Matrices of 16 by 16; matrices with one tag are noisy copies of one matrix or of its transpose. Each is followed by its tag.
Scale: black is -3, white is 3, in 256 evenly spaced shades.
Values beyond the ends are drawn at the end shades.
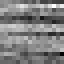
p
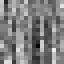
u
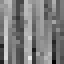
p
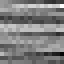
p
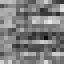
u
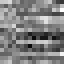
u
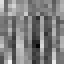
u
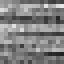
p
